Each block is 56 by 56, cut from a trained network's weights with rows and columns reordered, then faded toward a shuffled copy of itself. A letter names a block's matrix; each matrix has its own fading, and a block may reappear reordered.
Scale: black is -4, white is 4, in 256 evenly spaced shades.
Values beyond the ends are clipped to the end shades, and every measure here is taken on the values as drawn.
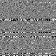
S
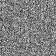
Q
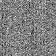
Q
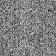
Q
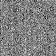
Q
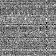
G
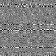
S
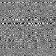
S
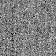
Q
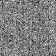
Q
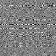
S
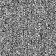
Q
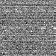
G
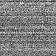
G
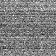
G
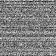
G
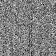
Q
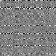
S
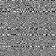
S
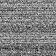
G
